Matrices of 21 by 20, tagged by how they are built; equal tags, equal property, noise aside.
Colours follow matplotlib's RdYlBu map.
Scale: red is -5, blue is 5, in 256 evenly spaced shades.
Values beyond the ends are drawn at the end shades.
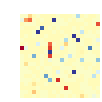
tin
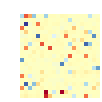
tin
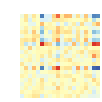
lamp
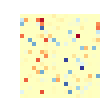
tin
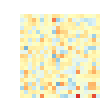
lamp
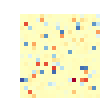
tin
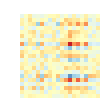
lamp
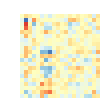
lamp
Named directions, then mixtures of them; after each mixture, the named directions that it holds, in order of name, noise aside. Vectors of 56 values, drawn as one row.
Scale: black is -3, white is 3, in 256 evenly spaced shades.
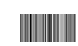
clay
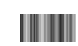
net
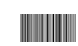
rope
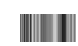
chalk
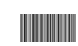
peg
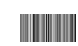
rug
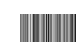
rug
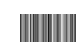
clay, rug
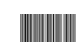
clay, rope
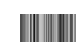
chalk, net, rug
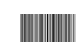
peg, rope, rug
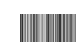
net, rope, rug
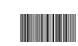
rope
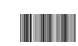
chalk, clay, net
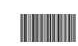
peg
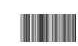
clay, net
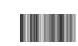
net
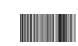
chalk, net, rope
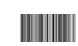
clay, rope, rug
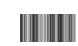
net, peg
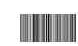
rug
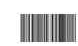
clay
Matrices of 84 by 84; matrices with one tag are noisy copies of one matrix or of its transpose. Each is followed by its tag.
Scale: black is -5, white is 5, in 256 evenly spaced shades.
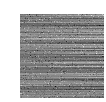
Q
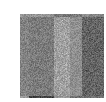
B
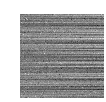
Q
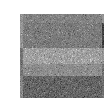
B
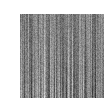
Q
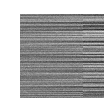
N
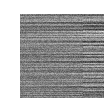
N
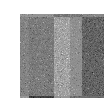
B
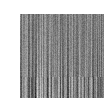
N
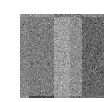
B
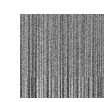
N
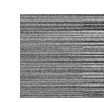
N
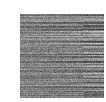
N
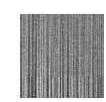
N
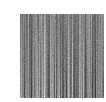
Q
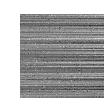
Q
